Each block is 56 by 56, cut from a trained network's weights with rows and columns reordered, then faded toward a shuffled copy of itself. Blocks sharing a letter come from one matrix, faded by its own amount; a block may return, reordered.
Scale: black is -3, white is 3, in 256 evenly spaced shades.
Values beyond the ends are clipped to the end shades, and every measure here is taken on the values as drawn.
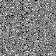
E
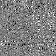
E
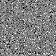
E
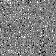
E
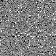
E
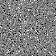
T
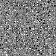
E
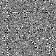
E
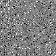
T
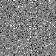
E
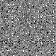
E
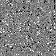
T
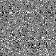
E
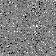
T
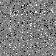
T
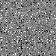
T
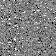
T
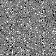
E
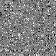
E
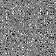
T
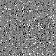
T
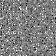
E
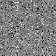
T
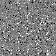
T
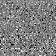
E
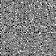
E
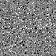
E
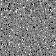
T
